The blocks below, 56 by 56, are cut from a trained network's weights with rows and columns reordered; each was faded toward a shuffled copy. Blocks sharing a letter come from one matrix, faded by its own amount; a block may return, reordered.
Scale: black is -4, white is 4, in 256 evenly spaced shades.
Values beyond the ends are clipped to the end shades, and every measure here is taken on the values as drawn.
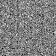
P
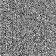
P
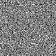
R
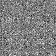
P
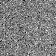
P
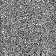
P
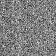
P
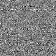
R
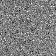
P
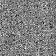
P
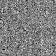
P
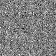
P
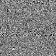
R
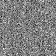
P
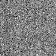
P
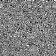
R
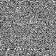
R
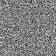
R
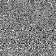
R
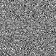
R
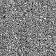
P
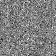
P
